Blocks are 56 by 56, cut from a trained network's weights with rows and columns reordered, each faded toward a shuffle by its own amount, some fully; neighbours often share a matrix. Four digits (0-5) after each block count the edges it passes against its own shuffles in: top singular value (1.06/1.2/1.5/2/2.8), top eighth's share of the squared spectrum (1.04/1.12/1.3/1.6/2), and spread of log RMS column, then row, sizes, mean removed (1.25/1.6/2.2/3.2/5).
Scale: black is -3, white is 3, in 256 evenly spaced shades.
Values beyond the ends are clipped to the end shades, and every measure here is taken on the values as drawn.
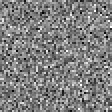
1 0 0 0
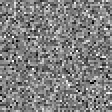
0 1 0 0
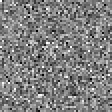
0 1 0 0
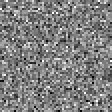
0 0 0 0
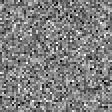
0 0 0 0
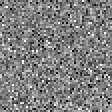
0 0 0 0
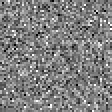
0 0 0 0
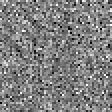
0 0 0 0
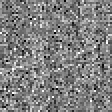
1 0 0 0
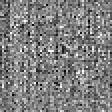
3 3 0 2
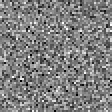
0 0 0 0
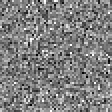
2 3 1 1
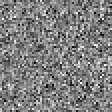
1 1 0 1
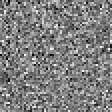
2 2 1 1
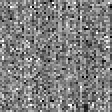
3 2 1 2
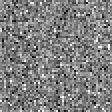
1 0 0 0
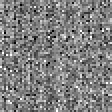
2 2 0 1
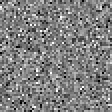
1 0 0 0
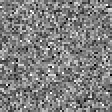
0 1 0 0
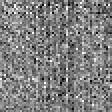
3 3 0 2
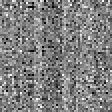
3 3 0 2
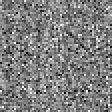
1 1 0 0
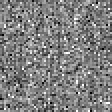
1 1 0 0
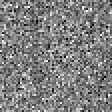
1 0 0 0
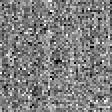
2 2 0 1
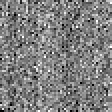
2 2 0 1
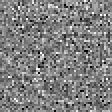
1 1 1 0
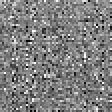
2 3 3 0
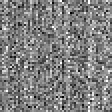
3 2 1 1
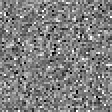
1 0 0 0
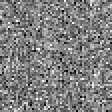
1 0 0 0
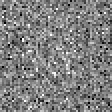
1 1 0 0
